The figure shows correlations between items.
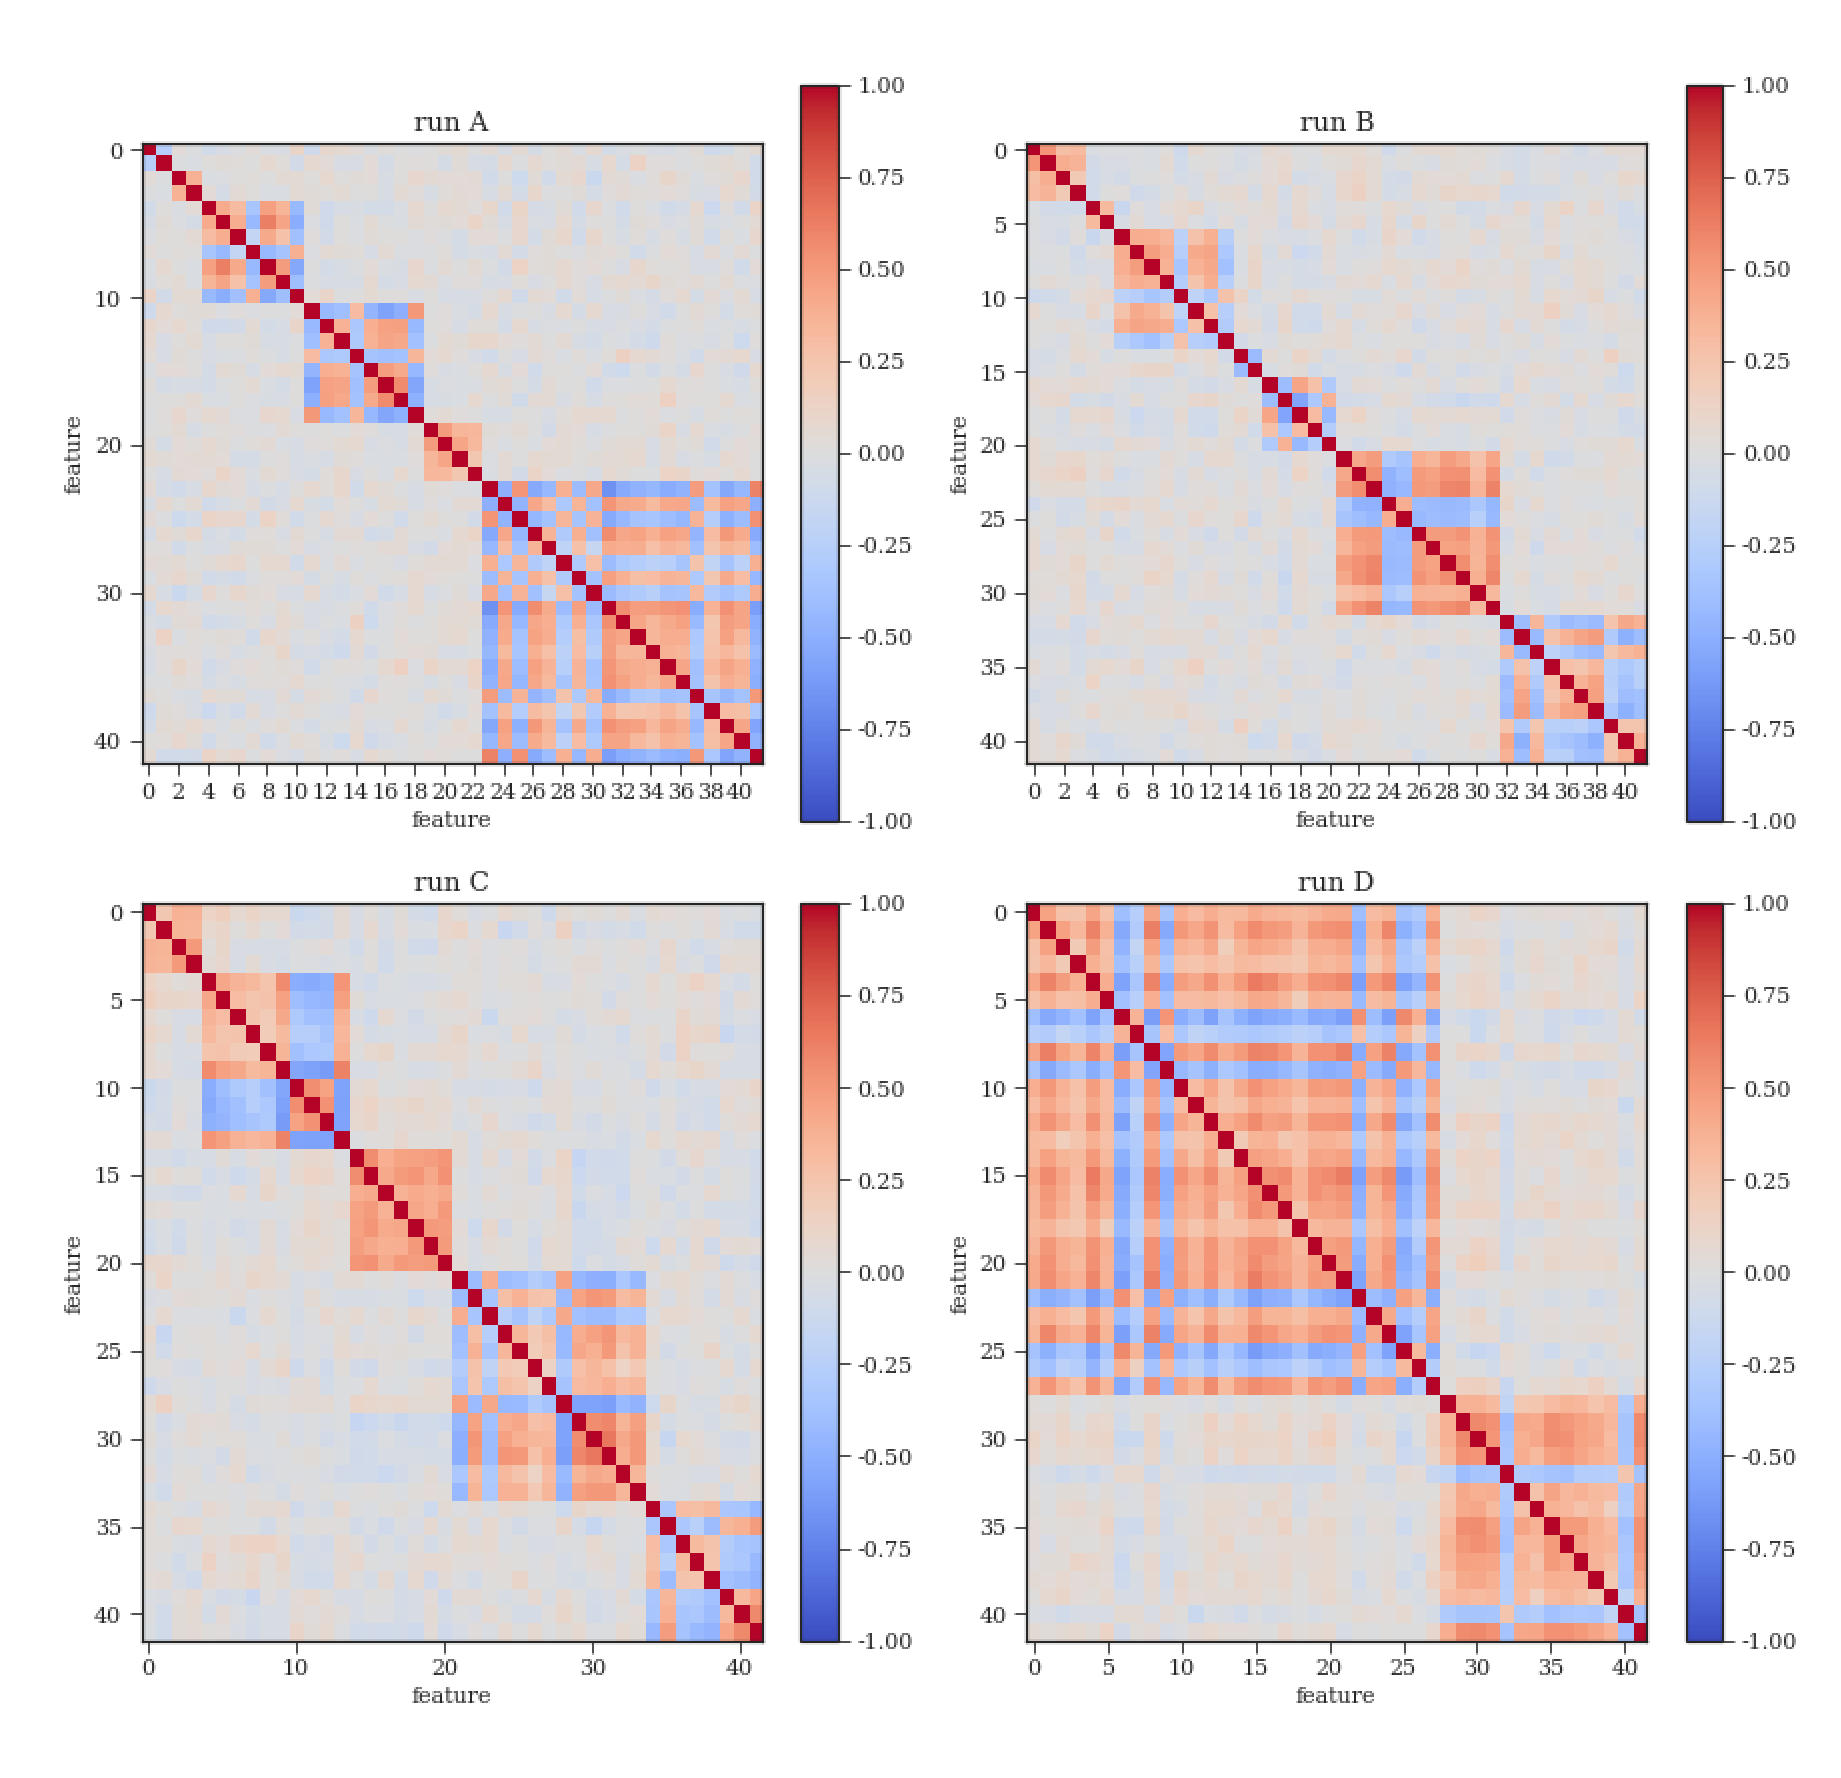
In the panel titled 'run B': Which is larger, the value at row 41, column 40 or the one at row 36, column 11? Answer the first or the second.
the first
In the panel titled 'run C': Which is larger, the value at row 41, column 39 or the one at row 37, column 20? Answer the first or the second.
the first
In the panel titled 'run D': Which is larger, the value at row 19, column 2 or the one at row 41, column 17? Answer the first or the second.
the first
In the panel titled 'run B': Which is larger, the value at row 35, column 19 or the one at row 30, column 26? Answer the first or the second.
the second
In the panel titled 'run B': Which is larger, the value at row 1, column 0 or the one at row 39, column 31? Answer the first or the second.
the first
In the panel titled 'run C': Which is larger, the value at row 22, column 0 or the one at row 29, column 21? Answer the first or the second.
the first
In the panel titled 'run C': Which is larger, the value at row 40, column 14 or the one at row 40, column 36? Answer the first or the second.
the first
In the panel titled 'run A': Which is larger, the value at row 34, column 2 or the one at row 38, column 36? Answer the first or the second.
the second
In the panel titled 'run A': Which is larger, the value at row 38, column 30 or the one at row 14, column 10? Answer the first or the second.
the second
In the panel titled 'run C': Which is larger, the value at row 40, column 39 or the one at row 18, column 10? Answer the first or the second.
the first
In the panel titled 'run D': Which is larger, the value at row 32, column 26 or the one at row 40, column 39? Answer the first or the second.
the first
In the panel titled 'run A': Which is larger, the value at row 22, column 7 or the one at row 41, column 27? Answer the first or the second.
the first
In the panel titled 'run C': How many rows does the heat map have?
42
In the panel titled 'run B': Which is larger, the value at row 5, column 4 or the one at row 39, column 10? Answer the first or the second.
the first
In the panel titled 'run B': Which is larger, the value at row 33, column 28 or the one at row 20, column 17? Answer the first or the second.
the second
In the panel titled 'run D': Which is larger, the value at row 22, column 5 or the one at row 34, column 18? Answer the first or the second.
the second
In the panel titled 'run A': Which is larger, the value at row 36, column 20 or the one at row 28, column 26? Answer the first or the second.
the first
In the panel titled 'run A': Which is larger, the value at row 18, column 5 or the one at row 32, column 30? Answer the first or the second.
the first
